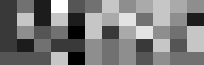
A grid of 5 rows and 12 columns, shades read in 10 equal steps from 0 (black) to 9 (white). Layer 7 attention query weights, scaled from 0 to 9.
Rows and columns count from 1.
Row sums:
59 56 53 44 46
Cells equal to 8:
2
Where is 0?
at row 3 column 5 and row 5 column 5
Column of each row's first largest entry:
4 8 9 10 4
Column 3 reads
1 1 3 4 3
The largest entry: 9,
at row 1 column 4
